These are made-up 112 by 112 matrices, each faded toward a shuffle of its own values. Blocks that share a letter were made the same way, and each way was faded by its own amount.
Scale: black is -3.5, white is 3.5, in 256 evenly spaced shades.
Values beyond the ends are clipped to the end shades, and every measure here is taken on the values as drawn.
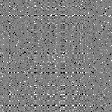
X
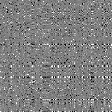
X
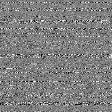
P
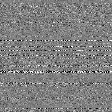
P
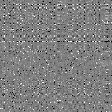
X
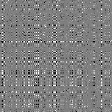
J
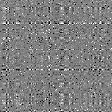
X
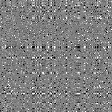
X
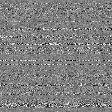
P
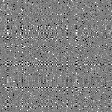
X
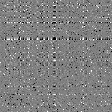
X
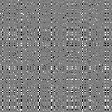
J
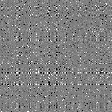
X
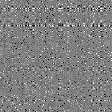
X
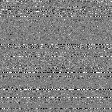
P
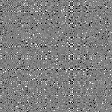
X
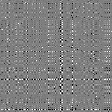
J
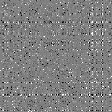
X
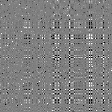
J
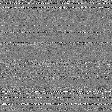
P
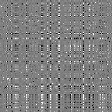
J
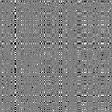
J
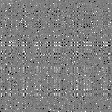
X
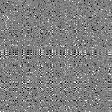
X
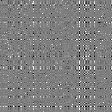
J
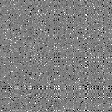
X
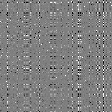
J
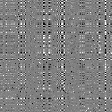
J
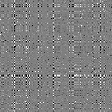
J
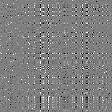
J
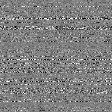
P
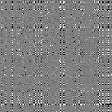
J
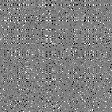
X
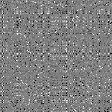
X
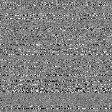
P
